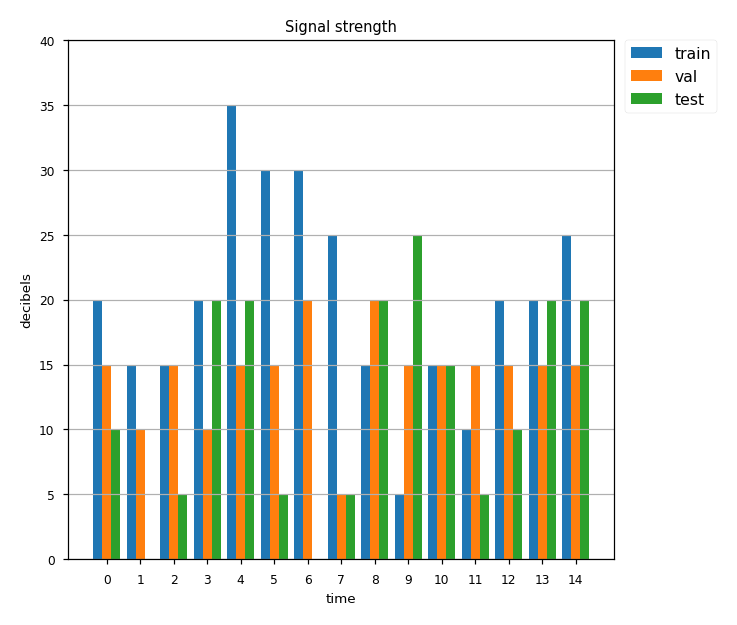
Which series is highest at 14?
train
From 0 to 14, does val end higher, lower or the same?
the same
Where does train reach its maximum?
4
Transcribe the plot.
Title: Signal strength
x-axis: time, ticks 0 1 2 3 4 5 6 7 8 9 10 11 12 13 14
y-axis: decibels, ticks 0 5 10 15 20 25 30 35 40
Legend: train, val, test
Values:
train: 20 15 15 20 35 30 30 25 15 5 15 10 20 20 25
val: 15 10 15 10 15 15 20 5 20 15 15 15 15 15 15
test: 10 0 5 20 20 5 0 5 20 25 15 5 10 20 20
